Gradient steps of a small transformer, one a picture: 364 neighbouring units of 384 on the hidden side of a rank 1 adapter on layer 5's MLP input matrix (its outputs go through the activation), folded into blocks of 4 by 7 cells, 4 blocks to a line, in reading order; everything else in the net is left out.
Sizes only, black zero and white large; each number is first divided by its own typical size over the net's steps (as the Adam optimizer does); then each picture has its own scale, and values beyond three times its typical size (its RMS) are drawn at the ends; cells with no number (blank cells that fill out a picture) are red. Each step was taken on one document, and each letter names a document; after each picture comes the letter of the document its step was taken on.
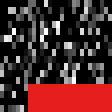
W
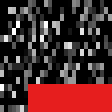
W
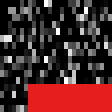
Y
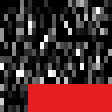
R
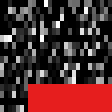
Y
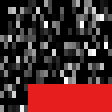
W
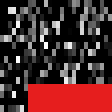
W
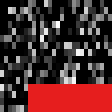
Y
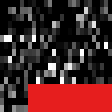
Y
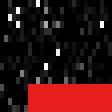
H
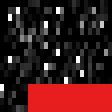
H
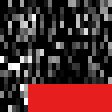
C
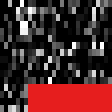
C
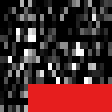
R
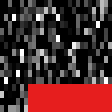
C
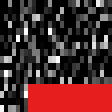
C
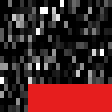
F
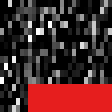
F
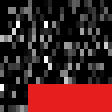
Y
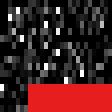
H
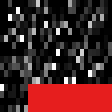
H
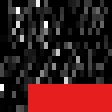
H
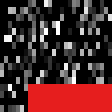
W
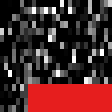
F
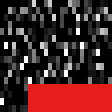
R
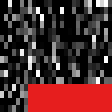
C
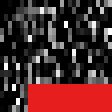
F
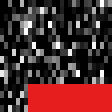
C
